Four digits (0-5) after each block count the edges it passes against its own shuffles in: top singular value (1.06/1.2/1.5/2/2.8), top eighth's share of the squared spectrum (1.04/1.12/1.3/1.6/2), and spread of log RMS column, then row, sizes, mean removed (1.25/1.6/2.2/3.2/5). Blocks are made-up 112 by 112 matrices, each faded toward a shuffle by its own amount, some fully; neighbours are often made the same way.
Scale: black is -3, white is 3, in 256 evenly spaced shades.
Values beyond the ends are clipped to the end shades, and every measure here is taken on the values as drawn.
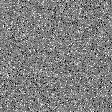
1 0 0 0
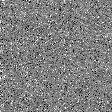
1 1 1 0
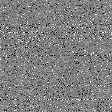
2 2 0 2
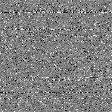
2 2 0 3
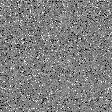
0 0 0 1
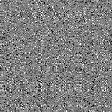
4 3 2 2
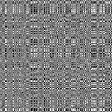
5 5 4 4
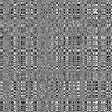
5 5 4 4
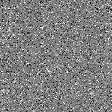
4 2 1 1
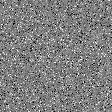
0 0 0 0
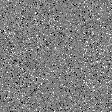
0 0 1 0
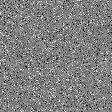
0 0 0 0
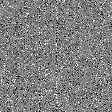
1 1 2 0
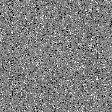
1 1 2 0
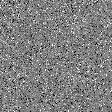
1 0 1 0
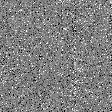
1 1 2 0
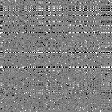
5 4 2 4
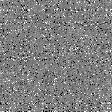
4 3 1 2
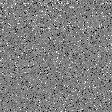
3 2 0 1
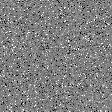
2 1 0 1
